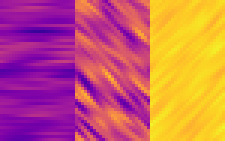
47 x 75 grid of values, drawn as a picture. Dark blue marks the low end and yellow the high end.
It is made of 1 by 3 panels. Panel 1,1: low, streaked across. Panel 1,2: middling, slanting down to the right, strong in contrast. Panel 1,3: very high, slanting up to the right, faint in contrast.
